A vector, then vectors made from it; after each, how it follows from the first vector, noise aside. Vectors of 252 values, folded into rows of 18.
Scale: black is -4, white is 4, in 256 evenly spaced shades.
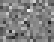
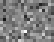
reversed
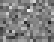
copied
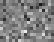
reversed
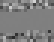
partly zeroed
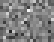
copied
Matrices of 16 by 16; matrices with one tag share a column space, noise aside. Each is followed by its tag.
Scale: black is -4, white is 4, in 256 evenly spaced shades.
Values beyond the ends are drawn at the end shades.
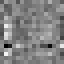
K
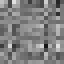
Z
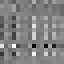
K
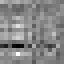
K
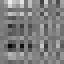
Z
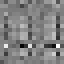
K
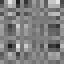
Z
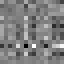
K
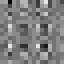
Z
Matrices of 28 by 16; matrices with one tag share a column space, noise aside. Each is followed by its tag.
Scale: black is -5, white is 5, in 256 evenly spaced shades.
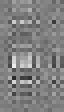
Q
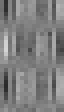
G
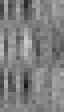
G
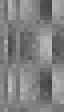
G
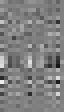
Q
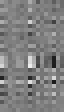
Q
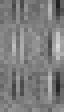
G
